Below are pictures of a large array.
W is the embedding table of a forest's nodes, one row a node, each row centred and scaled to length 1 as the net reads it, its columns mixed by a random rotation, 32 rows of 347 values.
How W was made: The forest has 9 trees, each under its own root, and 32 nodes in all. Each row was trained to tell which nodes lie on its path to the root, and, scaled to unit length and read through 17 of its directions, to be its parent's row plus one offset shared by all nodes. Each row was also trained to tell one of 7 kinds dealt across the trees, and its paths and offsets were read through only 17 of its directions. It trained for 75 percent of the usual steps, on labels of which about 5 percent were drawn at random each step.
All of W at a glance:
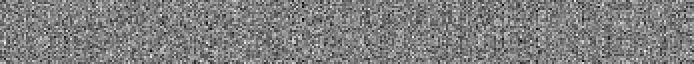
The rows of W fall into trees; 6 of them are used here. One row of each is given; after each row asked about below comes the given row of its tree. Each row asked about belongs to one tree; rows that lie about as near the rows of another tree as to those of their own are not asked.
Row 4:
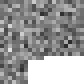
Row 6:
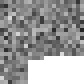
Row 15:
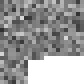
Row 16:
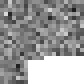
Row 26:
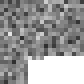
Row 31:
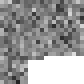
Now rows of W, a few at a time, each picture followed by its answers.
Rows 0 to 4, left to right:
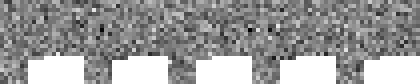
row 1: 15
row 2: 16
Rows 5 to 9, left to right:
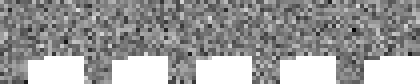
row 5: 31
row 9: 16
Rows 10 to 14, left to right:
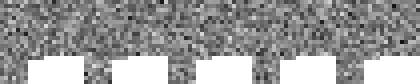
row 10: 6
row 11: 6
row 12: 6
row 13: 26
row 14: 31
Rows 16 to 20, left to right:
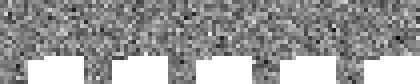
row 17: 6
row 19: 16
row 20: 31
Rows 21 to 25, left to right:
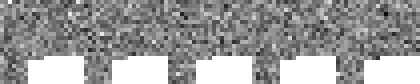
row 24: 26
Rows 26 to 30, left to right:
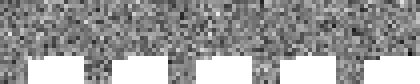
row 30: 31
